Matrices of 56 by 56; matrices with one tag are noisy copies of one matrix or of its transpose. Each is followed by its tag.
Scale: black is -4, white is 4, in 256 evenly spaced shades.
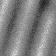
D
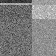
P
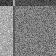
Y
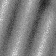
D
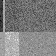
P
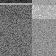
P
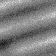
D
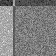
Y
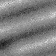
D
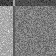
Y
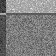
Y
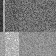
P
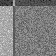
Y
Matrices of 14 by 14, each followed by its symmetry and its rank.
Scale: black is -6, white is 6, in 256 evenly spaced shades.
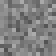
neither, full rank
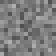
neither, full rank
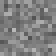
neither, full rank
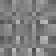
neither, rank two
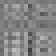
neither, rank two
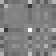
symmetric, rank two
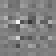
neither, rank two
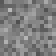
neither, full rank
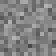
neither, full rank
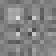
symmetric, rank two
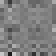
neither, rank two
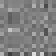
neither, rank two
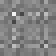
symmetric, rank two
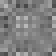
symmetric, rank two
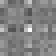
symmetric, rank two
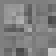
symmetric, rank two
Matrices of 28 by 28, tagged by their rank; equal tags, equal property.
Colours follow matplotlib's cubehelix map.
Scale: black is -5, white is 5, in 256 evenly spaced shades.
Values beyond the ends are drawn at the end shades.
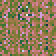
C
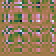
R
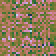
C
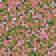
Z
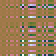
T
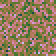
Z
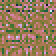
C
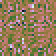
C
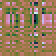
R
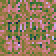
C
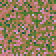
Z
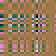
T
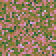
Z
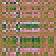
R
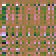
R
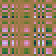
T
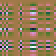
T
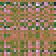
R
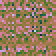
C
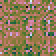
C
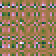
R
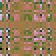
R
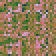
C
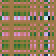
T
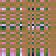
T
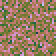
Z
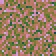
Z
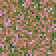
Z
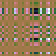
T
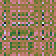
R
